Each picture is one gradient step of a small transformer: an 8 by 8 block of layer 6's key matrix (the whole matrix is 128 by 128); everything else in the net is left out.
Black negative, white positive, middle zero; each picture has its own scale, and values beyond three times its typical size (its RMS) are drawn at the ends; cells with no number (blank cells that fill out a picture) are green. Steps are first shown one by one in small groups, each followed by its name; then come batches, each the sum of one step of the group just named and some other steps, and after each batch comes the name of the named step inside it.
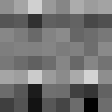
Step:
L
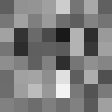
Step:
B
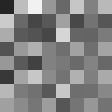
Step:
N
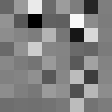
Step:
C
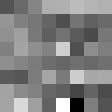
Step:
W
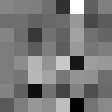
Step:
L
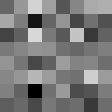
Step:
L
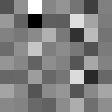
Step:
C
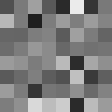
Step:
C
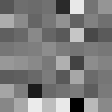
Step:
W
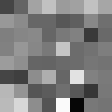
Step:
W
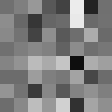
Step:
C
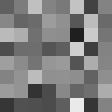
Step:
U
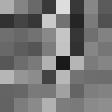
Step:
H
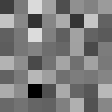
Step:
U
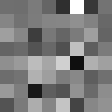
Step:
U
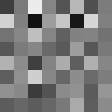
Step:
U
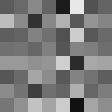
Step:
H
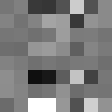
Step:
H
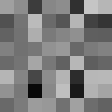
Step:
H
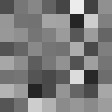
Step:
U
